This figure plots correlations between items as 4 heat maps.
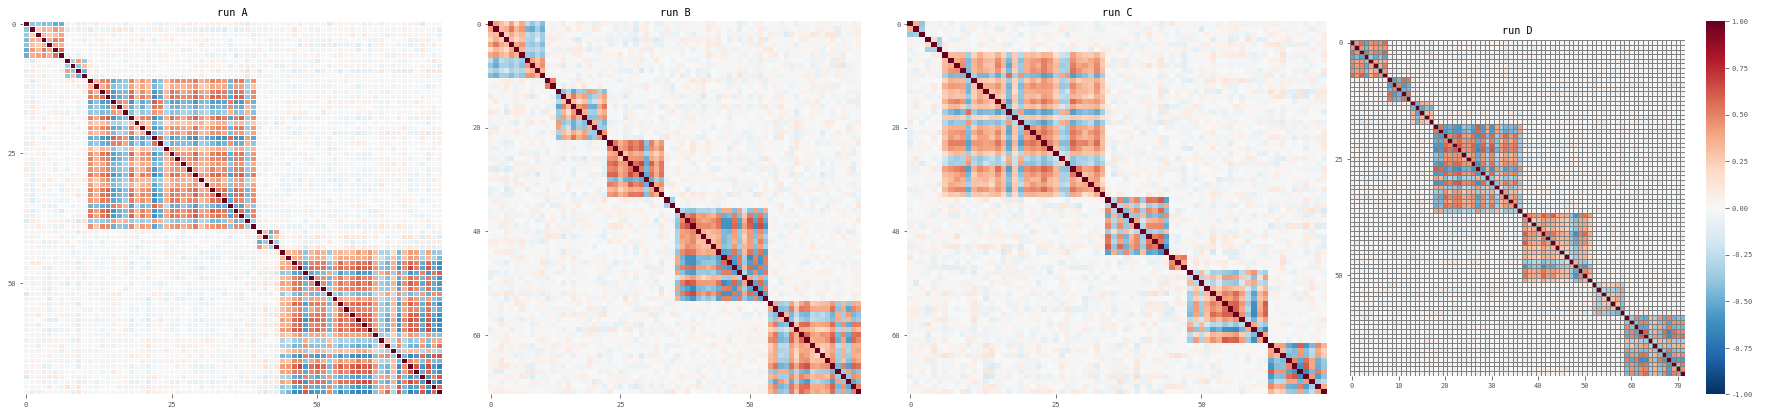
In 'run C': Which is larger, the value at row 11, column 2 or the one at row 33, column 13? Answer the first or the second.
the second
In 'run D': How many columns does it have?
72
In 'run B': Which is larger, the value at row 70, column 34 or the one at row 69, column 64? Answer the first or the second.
the first
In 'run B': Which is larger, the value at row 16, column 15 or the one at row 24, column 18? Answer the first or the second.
the first
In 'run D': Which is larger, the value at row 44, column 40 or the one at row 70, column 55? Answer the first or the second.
the first
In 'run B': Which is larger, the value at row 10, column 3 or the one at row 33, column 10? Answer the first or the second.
the second
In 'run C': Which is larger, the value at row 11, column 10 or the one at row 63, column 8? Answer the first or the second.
the second
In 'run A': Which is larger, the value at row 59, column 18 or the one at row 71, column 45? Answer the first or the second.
the first
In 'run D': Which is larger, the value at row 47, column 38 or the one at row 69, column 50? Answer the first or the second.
the second
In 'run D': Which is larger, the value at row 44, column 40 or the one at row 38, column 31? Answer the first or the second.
the first
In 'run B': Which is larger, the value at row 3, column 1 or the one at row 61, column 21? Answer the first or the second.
the first
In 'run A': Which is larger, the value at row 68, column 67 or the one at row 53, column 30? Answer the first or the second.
the second
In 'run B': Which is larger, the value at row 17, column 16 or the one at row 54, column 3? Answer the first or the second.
the first
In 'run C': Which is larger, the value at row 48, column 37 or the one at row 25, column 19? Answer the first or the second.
the first
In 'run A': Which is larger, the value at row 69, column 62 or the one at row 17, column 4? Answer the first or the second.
the second
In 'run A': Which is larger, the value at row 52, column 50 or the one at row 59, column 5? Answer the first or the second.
the second
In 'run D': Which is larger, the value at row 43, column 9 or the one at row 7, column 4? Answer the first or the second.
the second
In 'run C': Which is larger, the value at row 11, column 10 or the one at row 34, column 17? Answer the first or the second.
the second
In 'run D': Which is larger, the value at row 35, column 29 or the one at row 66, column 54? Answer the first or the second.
the second
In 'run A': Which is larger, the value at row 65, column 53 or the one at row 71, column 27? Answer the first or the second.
the first
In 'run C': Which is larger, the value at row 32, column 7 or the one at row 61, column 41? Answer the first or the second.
the first
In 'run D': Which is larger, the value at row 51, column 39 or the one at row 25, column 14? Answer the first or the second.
the first
